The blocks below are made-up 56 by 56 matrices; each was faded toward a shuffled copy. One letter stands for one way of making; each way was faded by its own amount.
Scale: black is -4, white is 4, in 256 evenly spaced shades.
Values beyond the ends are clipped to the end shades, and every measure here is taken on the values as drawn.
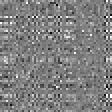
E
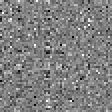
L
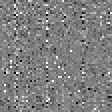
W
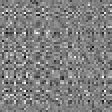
E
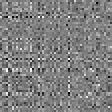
E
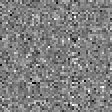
L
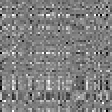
E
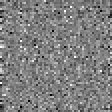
L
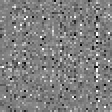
W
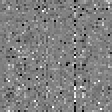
W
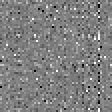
W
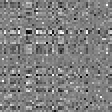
E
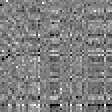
E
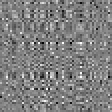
E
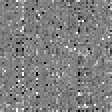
W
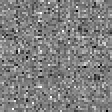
L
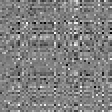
E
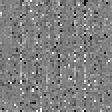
W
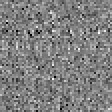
L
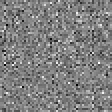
L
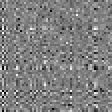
E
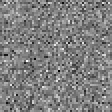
L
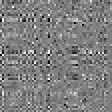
E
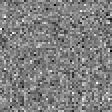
L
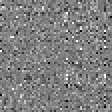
W
